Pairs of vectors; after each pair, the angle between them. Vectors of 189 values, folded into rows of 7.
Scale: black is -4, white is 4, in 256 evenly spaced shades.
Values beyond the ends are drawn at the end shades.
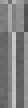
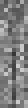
partly opposed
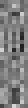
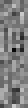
nearly parallel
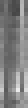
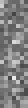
orthogonal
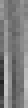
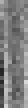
nearly parallel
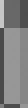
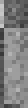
nearly parallel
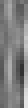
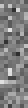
orthogonal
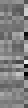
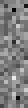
orthogonal
